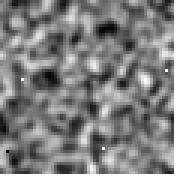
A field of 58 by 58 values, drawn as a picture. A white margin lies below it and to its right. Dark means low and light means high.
Slope: none. Lone odd cells: 4, 3 higher and 1 lower than their neighbours. Stripes: none. Histogram: bell-shaped. Odd rows or columns: none. Grain: blotchy. Mirror symmetry: none. Average level on the scale: 50%.
